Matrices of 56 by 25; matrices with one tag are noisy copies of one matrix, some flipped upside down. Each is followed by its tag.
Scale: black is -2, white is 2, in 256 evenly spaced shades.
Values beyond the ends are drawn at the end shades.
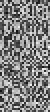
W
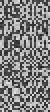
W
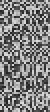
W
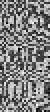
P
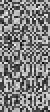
W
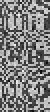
P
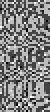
P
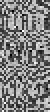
P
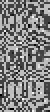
P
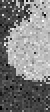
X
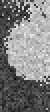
X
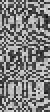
P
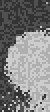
X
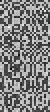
W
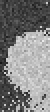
X
